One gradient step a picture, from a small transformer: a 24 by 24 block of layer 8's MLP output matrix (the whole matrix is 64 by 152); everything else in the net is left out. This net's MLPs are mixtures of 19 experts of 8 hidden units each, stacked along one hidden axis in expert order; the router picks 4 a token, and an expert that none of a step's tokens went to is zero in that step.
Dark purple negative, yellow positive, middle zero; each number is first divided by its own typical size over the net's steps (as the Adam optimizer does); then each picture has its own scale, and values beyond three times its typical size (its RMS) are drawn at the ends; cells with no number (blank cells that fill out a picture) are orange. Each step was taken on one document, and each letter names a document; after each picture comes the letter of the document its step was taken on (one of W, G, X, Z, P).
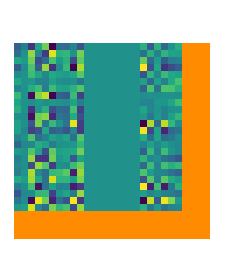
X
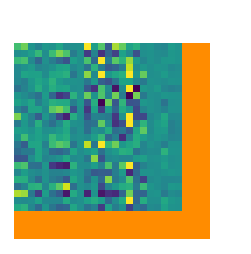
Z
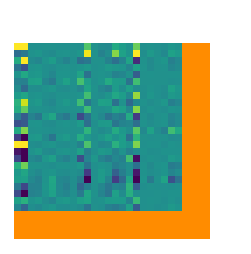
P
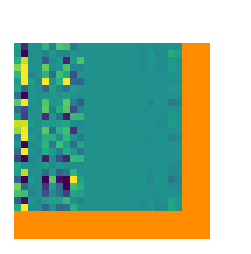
P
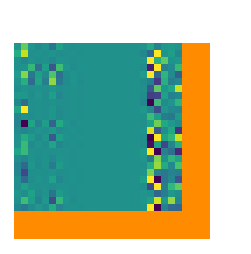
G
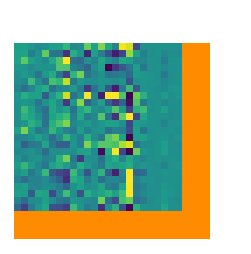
Z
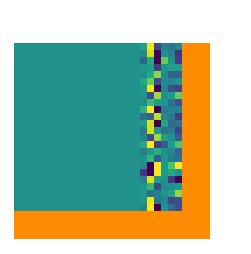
G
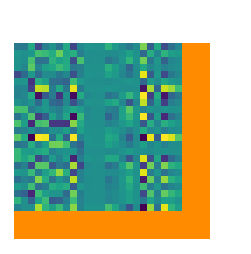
X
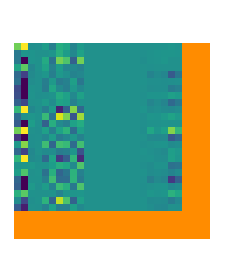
P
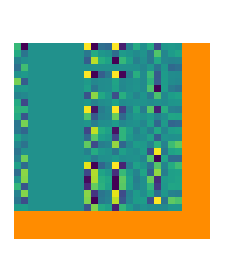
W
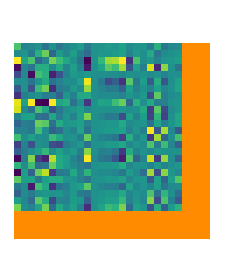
X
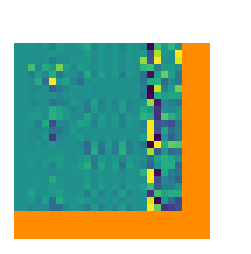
G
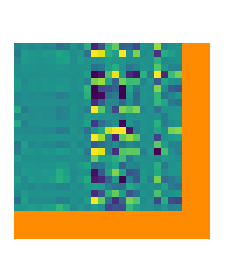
W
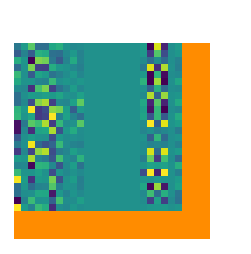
X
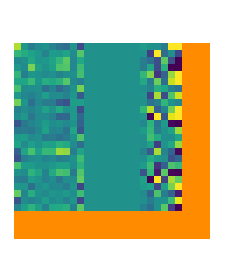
W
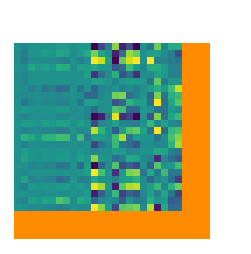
W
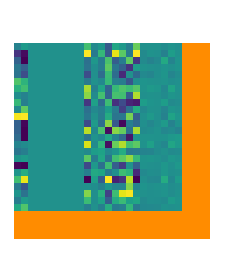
P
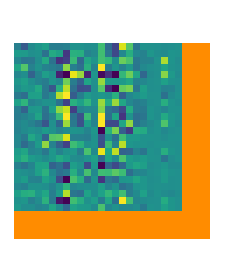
Z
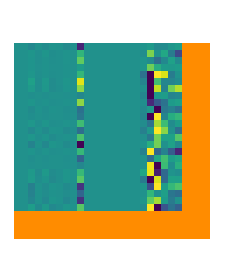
G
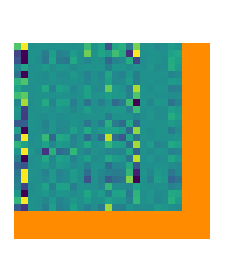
P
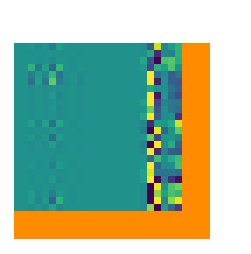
G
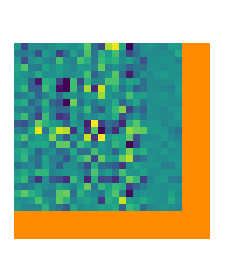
Z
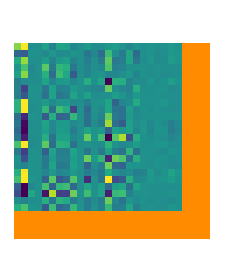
P
